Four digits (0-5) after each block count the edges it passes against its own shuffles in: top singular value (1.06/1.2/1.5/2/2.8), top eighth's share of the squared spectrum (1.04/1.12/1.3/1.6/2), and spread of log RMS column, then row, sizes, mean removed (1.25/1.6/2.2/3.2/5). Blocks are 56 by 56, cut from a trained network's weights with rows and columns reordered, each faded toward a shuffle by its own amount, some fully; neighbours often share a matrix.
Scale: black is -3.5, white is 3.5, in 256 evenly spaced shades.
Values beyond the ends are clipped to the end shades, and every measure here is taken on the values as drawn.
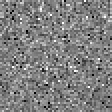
0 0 0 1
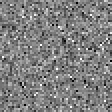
0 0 0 0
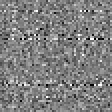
3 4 0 3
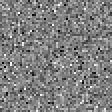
0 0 0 0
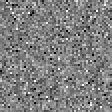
0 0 0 0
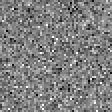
0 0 0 0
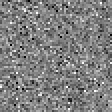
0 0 0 0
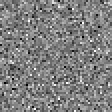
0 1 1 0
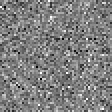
2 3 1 1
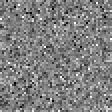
0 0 0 0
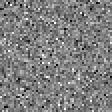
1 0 0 0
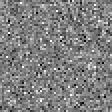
0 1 0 0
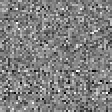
2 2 0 2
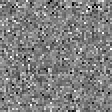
1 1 0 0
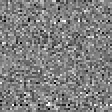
2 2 0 2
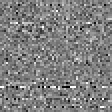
2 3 0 3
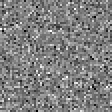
1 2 0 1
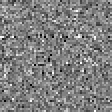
2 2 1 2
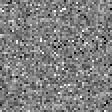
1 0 0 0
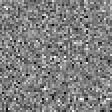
3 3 1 1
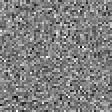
2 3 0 1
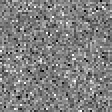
0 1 0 0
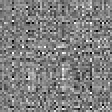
4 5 3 3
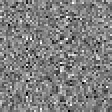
3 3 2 1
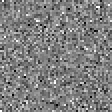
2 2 0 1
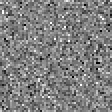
2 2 0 0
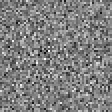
2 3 0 0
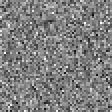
1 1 0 0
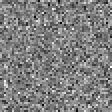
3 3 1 0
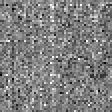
2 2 1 2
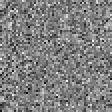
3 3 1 0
